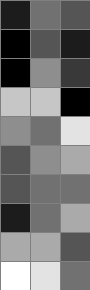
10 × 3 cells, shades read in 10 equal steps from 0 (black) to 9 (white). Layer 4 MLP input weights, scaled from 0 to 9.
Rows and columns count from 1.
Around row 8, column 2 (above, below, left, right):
4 6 1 6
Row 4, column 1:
7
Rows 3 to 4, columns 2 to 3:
5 2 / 7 0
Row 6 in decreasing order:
6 5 3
